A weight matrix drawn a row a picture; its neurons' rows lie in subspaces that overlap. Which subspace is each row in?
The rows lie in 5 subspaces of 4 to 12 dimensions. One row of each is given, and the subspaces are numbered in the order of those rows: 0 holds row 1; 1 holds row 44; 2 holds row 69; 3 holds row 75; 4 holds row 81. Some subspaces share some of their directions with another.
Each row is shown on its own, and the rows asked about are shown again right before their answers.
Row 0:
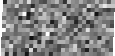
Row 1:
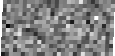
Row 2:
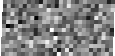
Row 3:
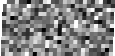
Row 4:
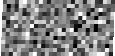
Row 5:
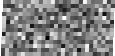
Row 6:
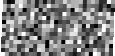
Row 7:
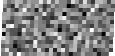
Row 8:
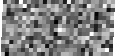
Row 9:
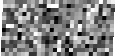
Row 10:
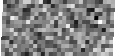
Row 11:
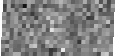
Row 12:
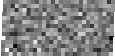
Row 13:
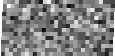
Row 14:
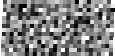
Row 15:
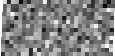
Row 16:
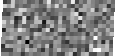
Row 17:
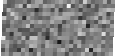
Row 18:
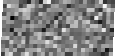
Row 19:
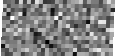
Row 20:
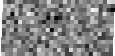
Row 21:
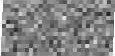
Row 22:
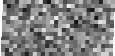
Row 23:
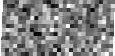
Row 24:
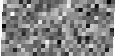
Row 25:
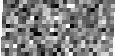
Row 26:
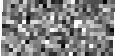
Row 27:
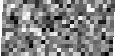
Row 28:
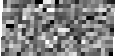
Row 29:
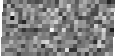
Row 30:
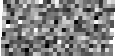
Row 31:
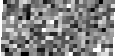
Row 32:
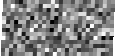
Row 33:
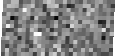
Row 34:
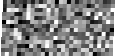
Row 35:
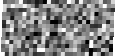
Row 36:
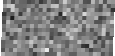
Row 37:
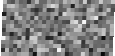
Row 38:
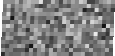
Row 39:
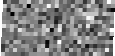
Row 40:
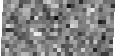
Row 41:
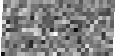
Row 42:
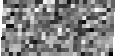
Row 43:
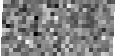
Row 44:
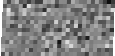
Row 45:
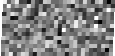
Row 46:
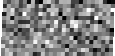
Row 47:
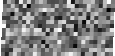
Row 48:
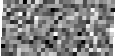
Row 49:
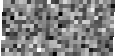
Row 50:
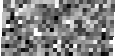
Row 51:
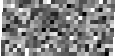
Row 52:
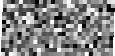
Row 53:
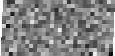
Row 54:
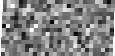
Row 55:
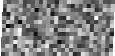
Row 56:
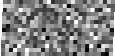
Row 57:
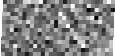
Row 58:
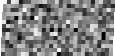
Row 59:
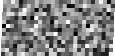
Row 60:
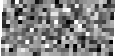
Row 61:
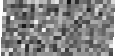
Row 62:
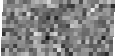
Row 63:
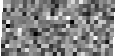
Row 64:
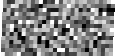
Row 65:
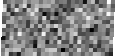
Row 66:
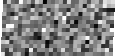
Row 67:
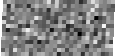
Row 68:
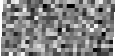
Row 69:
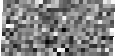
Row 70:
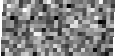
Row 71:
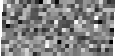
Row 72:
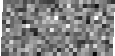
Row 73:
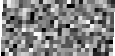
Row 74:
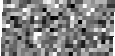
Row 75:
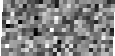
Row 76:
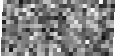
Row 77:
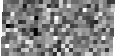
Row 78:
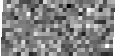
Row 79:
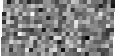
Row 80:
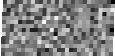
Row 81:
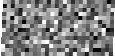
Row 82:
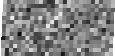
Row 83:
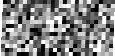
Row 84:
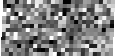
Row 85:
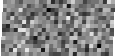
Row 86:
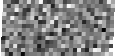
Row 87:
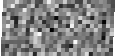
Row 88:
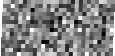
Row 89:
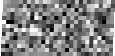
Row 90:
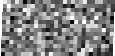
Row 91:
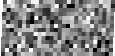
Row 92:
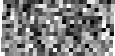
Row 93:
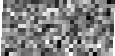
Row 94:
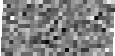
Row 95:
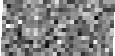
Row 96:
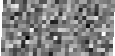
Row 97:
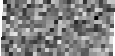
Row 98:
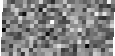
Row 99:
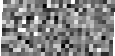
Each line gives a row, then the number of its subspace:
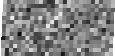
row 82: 2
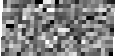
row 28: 1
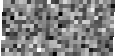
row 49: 2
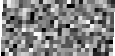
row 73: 1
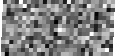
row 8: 1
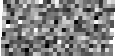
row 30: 3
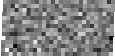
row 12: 2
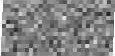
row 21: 2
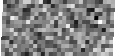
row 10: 0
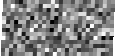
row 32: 2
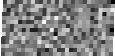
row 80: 1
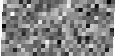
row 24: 2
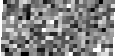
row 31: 4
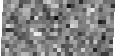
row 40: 0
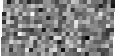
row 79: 1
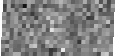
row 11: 1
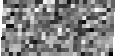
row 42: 1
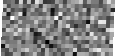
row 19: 0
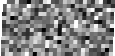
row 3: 2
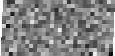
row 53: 1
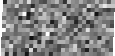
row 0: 2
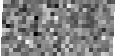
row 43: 4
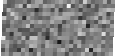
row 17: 2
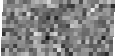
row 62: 2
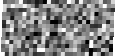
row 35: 1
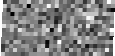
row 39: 2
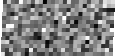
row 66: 2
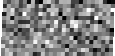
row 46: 0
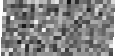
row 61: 1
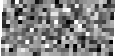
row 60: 3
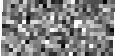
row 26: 4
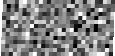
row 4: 2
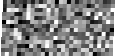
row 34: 2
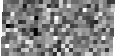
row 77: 4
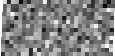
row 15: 2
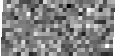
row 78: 2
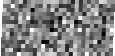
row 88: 4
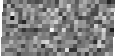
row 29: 4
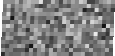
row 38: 0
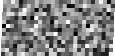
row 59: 1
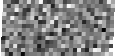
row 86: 2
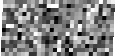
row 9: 1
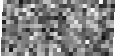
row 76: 1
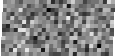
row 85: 4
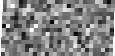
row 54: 2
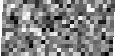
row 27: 1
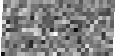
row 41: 1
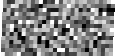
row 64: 1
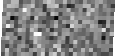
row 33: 4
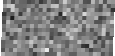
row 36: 2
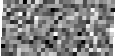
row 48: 0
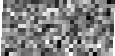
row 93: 1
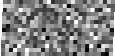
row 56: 4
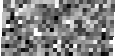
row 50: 3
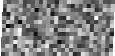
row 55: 0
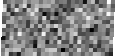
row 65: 1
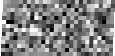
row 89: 1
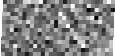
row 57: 0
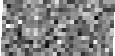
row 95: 0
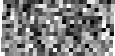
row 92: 0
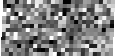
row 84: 2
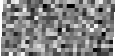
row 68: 2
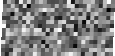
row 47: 1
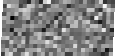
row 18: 3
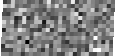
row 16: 4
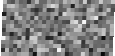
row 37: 2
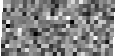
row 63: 0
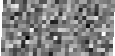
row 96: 2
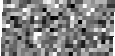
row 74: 4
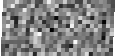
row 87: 4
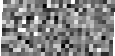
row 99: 4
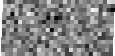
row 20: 1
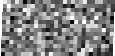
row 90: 0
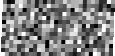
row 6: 1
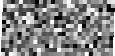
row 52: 1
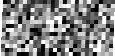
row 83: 4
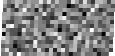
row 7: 2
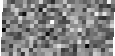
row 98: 2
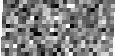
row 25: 0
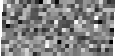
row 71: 3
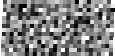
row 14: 1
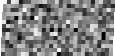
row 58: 2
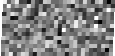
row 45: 2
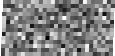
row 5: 2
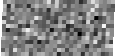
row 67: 0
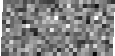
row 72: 0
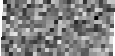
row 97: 2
